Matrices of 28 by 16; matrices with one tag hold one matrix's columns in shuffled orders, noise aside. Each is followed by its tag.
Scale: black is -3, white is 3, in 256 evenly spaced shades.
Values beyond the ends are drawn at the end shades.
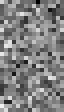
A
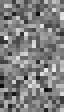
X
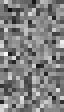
A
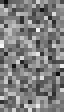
A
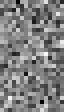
A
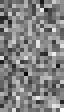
A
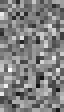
X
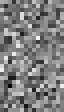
X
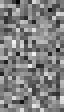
A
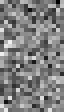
A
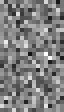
A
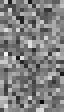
A
